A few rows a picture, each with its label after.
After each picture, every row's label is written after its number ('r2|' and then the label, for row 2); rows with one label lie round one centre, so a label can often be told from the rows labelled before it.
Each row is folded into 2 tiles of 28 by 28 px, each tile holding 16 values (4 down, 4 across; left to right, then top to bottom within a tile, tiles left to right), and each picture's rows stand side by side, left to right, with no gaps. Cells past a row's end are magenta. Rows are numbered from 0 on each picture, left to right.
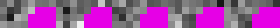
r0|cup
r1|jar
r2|cup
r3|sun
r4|sun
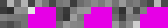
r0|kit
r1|cup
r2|jar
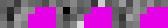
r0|cup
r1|jar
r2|cup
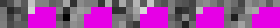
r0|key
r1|cup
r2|kit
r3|key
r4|cup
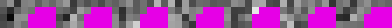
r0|cup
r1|cup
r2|jar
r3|sun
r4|key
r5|sun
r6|cup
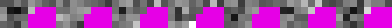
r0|key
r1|sun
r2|jar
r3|jar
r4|cup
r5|kit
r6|key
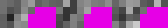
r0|cup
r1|cup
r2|jar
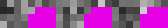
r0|kit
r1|jar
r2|key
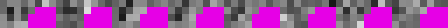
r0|jar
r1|key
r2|cup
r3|cup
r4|cup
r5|sun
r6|jar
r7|kit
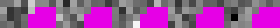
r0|key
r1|sun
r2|jar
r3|sun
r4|cup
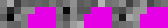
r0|cup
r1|jar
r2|cup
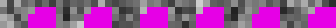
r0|sun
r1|jar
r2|key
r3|key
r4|cup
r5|kit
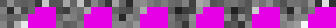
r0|jar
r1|kit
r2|cup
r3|key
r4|key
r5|jar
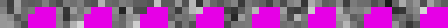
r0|sun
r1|jar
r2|jar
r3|kit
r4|cup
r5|key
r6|sun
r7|kit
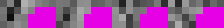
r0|cup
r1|cup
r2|sun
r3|sun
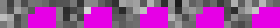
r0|sun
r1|key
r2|kit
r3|sun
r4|kit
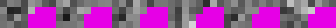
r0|key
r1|cup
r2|cup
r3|jar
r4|cup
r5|kit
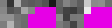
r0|sun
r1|key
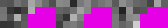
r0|key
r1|cup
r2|jar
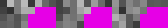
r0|kit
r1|kit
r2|sun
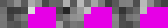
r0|key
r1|kit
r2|key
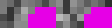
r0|cup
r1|sun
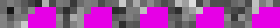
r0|jar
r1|cup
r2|kit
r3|kit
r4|key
